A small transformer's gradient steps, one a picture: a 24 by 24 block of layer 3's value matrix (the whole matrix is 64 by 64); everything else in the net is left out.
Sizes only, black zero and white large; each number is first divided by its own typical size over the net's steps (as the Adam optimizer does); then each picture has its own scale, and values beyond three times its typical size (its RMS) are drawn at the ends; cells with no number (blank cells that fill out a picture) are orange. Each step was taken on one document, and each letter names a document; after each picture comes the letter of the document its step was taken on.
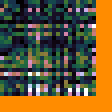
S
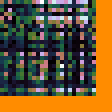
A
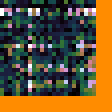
S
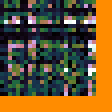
S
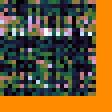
A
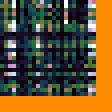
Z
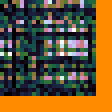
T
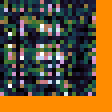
T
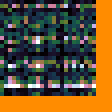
Z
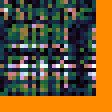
A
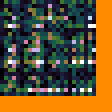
Z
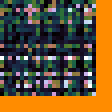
S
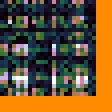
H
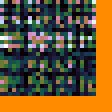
T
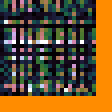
T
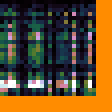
Z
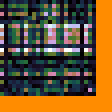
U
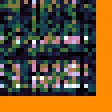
U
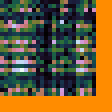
H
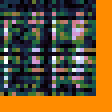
H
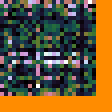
U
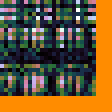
A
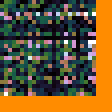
A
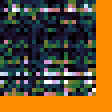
S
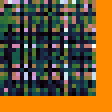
A
